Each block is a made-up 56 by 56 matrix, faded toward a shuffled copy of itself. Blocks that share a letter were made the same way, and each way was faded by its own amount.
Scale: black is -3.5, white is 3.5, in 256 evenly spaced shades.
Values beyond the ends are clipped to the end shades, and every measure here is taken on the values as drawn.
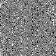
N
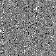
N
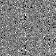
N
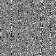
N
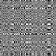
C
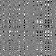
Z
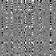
Z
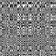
C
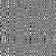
Z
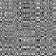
C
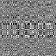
C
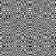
C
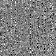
N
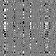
Z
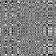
C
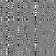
Z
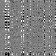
Z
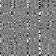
Z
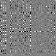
Z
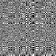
C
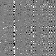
Z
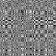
C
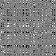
Z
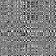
C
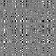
Z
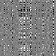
Z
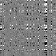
Z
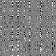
Z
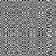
C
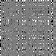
Z
